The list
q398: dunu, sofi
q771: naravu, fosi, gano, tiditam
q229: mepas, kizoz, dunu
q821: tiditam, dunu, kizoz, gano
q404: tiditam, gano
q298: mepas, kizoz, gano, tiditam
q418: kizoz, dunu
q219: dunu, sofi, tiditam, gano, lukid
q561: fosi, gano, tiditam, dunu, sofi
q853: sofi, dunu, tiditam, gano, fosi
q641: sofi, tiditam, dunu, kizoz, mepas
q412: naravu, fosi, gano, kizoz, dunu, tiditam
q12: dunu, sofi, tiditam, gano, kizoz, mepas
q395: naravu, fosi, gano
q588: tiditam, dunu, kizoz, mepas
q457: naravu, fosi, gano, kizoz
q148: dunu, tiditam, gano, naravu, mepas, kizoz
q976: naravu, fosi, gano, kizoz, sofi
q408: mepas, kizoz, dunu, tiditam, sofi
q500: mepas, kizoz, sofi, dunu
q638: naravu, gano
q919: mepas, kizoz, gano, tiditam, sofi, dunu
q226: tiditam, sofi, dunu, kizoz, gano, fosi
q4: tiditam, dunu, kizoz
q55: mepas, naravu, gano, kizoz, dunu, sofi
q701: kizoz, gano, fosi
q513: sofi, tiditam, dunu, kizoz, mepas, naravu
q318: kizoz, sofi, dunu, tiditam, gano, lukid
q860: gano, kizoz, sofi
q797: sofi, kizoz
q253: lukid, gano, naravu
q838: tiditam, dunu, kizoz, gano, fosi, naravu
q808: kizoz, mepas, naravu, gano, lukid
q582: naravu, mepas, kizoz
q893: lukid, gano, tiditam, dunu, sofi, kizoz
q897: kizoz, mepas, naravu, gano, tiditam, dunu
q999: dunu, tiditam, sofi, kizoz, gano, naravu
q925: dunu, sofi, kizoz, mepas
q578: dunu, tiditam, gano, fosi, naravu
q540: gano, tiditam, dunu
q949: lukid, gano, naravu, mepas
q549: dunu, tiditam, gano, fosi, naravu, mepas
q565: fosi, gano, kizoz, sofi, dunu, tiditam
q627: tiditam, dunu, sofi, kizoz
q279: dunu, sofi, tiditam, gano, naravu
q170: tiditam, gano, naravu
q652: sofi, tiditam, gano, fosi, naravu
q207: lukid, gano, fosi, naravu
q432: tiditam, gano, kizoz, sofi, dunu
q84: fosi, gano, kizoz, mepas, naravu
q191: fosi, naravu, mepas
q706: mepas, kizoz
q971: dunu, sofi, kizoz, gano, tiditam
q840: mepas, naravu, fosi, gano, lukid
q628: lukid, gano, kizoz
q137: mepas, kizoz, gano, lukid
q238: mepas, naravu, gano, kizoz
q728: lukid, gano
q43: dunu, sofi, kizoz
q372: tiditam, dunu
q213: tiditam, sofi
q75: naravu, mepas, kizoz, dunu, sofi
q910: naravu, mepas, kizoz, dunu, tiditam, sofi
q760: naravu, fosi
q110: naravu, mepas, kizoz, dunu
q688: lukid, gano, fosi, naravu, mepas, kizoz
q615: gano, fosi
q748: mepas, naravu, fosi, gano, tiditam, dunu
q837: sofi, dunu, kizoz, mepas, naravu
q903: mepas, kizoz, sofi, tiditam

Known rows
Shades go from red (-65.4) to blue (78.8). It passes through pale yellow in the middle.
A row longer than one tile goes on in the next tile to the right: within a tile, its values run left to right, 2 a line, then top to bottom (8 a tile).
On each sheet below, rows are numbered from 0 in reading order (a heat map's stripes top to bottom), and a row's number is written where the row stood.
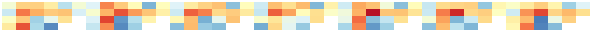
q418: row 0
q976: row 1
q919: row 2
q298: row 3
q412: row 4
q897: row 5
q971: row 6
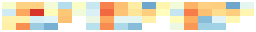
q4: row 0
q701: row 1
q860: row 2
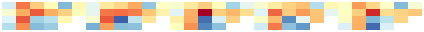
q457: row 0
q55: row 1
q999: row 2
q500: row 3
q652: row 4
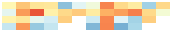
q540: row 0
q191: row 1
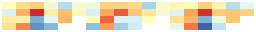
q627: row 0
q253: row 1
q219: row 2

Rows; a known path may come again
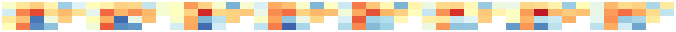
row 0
q971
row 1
q925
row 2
q652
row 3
q565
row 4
q457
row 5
q821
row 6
q549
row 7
q582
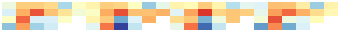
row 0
q253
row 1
q853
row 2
q219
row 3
q207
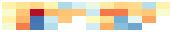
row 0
q279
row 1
q408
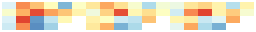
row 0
q976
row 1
q213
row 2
q588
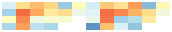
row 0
q628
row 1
q238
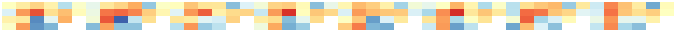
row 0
q641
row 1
q55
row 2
q540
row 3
q432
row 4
q797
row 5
q893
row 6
q808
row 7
q701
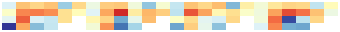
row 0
q840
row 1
q226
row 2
q298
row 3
q75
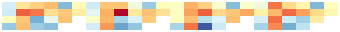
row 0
q919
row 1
q838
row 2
q561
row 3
q395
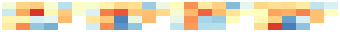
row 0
q4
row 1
q12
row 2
q638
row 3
q398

